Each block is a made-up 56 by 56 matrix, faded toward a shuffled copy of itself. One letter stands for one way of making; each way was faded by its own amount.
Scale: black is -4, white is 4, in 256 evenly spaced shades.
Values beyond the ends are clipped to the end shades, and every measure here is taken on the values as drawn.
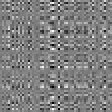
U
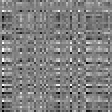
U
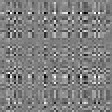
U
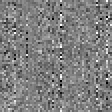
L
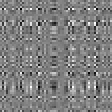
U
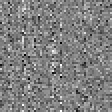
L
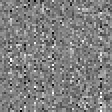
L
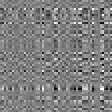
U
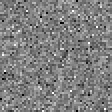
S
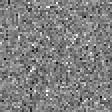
S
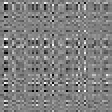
U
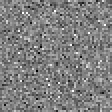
S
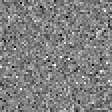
S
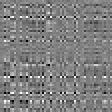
U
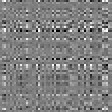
U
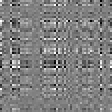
U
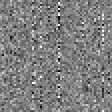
L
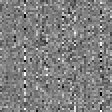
L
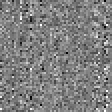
L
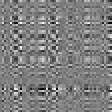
U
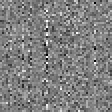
L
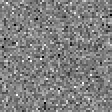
S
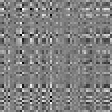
U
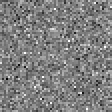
S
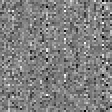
L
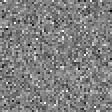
S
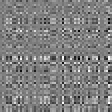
U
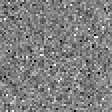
S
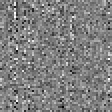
L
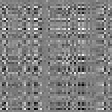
U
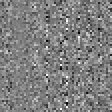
L
